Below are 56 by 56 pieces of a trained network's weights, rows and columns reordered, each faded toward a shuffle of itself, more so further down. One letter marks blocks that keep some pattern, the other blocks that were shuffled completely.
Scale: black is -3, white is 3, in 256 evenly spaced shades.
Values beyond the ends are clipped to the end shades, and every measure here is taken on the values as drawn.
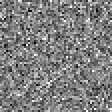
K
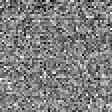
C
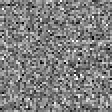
C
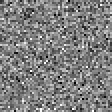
K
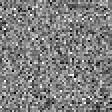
C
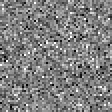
K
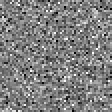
K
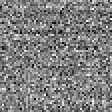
C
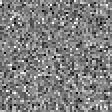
C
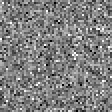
K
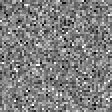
K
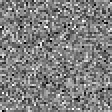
C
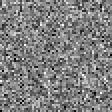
K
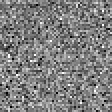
C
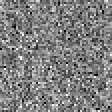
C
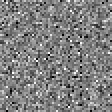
C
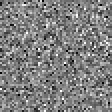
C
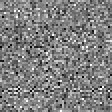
C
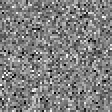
C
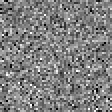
C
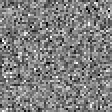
K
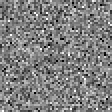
K
